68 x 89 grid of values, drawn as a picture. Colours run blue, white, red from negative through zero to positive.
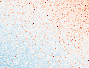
Slope: up to the top right. Grain: fine. Average level on the scale: 50%. Ninth with the highest average: top right. Mirror symmetry: none.
